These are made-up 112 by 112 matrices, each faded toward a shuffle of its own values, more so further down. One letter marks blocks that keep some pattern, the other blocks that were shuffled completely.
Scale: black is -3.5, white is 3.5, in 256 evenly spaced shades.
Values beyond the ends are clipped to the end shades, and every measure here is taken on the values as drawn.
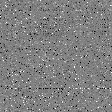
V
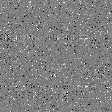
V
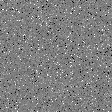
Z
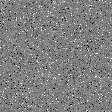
Z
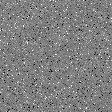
Z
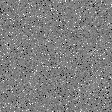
Z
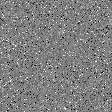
Z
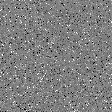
V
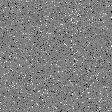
Z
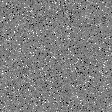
Z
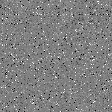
V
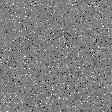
Z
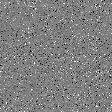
V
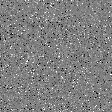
V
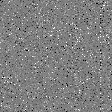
V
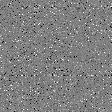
V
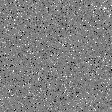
Z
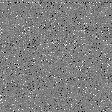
V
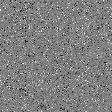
V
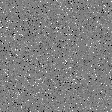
Z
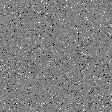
V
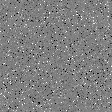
Z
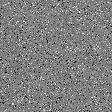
Z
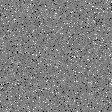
Z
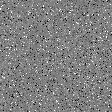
Z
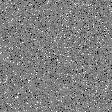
V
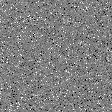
Z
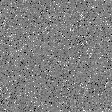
V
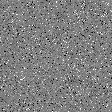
Z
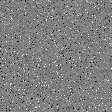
Z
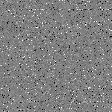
V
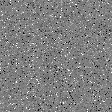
V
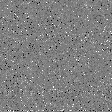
V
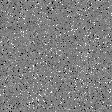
V
